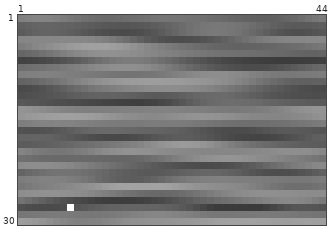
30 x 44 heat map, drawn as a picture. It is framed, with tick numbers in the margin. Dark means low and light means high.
The grain runs across in streaks. Stripes running across repeat 6 times from top to bottom. A single lone cell is far higher than the cells round it. The values follow a bell shape.
